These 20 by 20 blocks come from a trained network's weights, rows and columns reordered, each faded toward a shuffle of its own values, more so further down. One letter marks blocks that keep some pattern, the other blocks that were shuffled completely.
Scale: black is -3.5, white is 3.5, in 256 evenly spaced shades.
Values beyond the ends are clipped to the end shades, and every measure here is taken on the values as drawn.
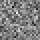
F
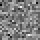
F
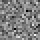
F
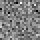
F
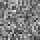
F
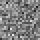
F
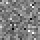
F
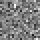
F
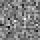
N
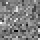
N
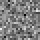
F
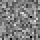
F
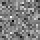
F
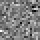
F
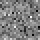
F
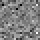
N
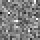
F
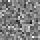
F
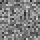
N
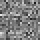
N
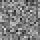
F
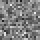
F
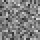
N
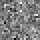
F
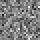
F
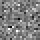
F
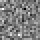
N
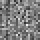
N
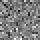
F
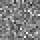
F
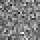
F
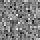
F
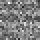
N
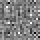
N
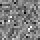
F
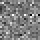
N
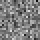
F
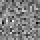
N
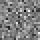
N
